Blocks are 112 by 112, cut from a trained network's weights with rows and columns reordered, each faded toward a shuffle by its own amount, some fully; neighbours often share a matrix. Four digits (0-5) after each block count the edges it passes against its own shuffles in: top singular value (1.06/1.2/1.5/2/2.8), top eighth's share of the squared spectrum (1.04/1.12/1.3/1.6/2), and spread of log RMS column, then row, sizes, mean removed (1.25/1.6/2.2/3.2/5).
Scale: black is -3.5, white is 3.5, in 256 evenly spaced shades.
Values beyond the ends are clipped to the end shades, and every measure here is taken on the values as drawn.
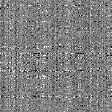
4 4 1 4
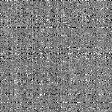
3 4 1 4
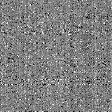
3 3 0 3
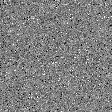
1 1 0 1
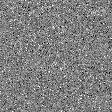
0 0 0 0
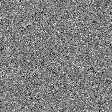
2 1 0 0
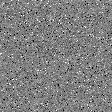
0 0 0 0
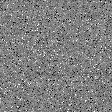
0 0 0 0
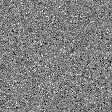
0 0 0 0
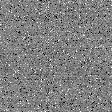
1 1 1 0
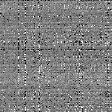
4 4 3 2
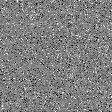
0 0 0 0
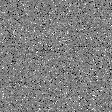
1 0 0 0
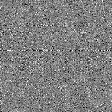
3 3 1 2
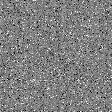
1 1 0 1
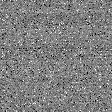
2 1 0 0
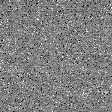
1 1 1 0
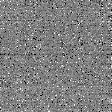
2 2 2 1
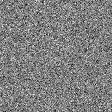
2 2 0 0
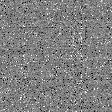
2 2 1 0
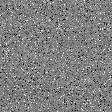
1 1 1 0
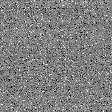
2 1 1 0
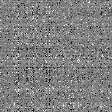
3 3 3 1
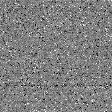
2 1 1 0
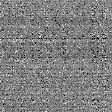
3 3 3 2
